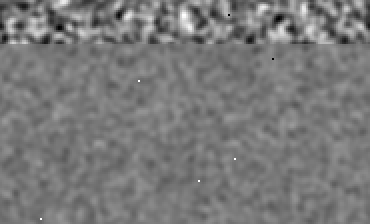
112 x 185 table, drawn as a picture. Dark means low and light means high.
No overall slope runs across the table. There are no regular stripes. Six lone cells stand out: four far higher and two far lower than their neighbours. The distribution is heavy-tailed on both sides. Neither half mirrors the other. The texture is blotchy. The bottom part is calmer, past a seam about 20% of the way down.
